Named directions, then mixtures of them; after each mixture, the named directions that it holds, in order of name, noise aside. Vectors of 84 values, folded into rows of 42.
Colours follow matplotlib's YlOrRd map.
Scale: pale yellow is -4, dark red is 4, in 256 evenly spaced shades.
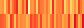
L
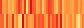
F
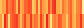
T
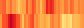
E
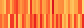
F, L, T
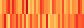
F, L, T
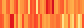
E, F, L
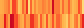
E, L, T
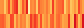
L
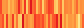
F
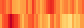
E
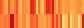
E, F, L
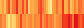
E, F, L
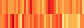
E, F, T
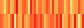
F, L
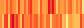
E, F, T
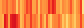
E, T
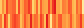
T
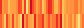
F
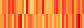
F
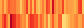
E, L, T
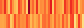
L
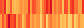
E, L, T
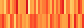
L
